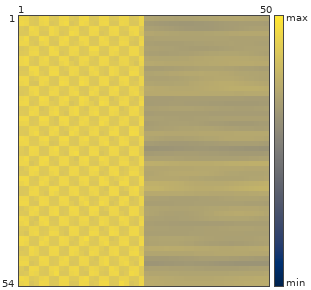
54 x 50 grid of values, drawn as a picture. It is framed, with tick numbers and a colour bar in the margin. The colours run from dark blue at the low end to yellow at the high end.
It is made of 1 by 2 panels. Panel 1,1: very high, checkered, faint in contrast. Panel 1,2: high, streaked across, faint in contrast.
